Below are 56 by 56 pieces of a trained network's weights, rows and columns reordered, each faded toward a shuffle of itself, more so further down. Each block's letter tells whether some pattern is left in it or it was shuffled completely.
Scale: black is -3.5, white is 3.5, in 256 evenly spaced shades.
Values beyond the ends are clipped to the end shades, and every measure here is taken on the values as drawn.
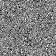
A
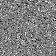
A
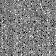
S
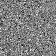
A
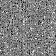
S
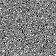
A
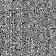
S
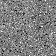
A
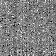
S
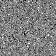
A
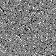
A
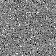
A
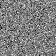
A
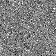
A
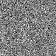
A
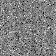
S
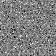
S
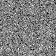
A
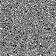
A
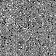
S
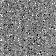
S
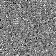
A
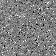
A
